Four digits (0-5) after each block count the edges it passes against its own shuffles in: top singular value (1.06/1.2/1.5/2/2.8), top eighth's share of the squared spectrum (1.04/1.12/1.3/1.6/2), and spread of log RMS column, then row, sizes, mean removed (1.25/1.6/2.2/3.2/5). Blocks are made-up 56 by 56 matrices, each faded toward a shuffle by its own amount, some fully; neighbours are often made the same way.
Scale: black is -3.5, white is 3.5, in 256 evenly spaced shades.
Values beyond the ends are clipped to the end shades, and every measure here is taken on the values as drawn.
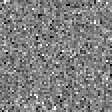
0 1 0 0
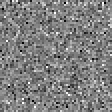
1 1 0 1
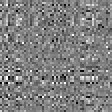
4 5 3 3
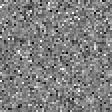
0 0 0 0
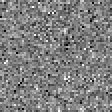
1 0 1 0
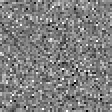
0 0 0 0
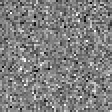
0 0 1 0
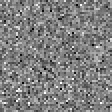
0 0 0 0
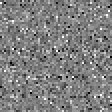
1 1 0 1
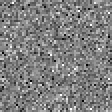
0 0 0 0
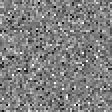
0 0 0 1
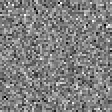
1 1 0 0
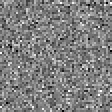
1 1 0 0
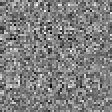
4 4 2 2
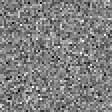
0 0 0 0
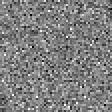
0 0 0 0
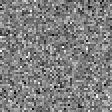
0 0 0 0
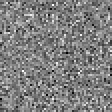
2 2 0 0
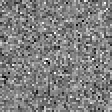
2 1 0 0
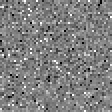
0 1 0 1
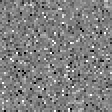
0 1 0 0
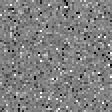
0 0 1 0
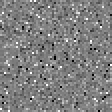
0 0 0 0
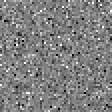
0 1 0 0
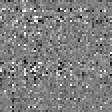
2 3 3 3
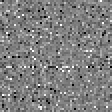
2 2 0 1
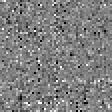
1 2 2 1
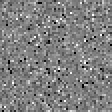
1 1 1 1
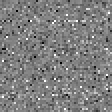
1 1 0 1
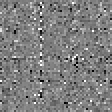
2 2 2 2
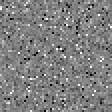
1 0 1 0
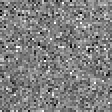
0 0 0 1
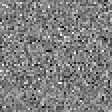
1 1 0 2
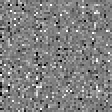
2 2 2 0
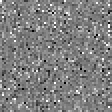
1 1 1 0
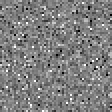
2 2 0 0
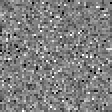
2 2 0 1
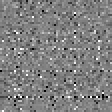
2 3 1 2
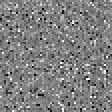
2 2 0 0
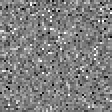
2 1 0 0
